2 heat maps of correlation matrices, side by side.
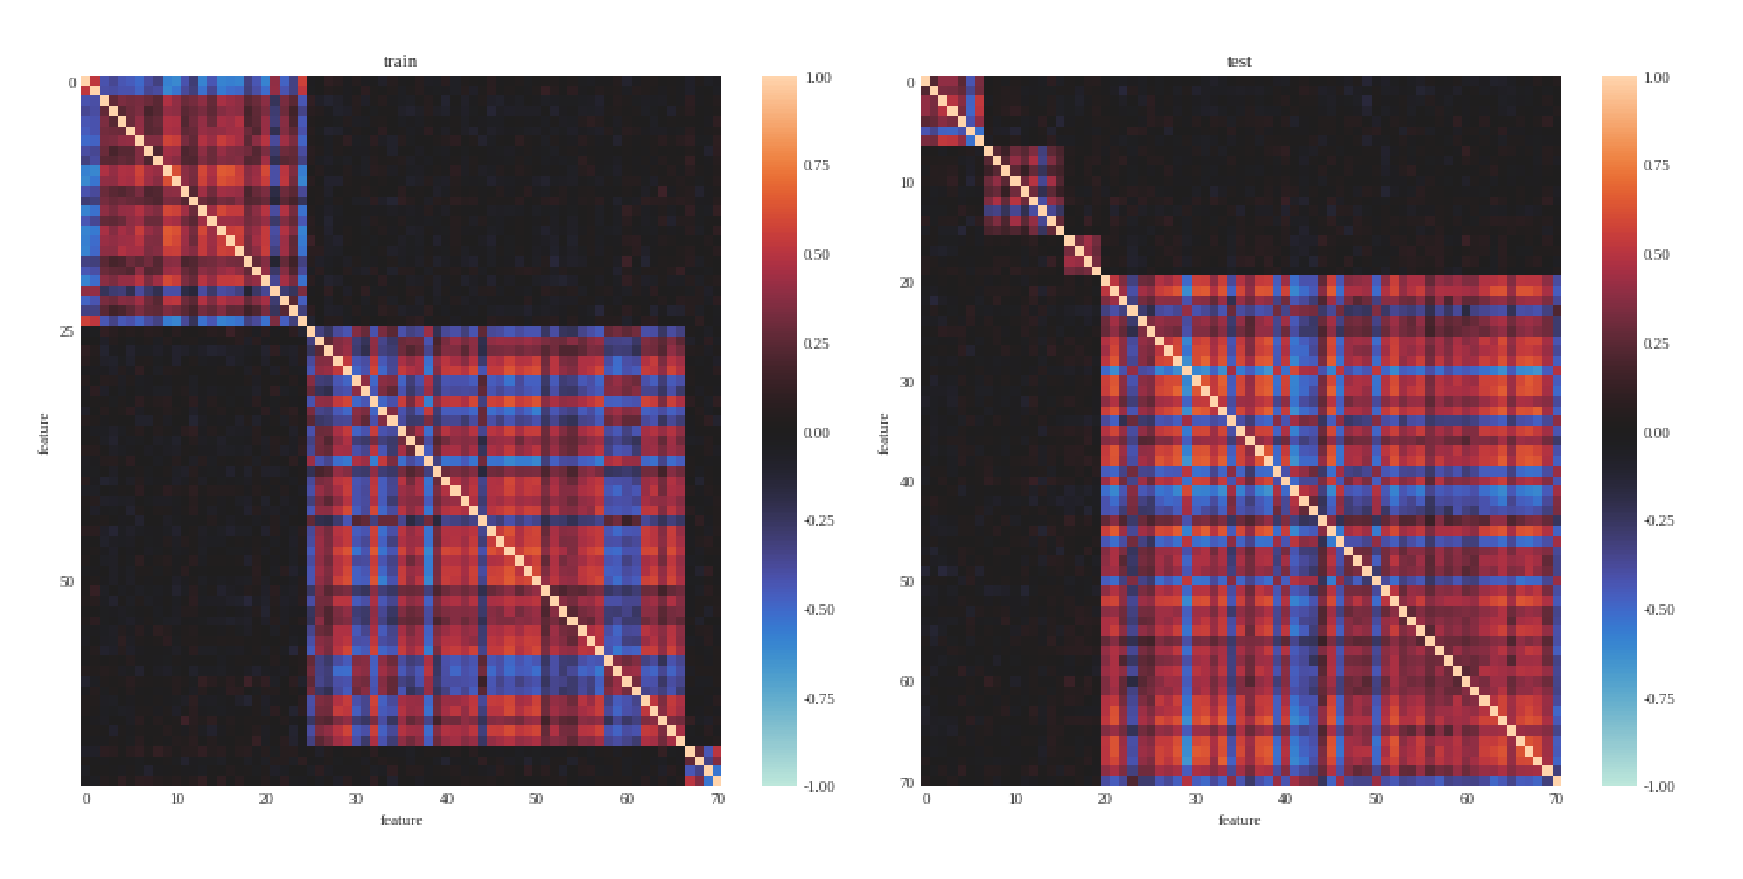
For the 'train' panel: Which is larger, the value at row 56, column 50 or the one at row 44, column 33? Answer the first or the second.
the first
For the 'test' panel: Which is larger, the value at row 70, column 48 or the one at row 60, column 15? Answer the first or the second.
the second
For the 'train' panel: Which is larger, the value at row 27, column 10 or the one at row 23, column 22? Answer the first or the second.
the second
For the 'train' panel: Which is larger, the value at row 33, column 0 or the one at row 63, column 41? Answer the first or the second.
the second
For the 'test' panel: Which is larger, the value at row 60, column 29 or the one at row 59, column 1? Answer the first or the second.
the second
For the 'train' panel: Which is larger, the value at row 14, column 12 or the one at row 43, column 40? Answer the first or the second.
the second
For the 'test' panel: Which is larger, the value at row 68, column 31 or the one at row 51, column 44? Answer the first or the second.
the first
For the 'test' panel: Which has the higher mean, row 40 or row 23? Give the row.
40
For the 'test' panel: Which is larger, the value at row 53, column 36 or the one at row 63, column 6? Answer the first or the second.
the first
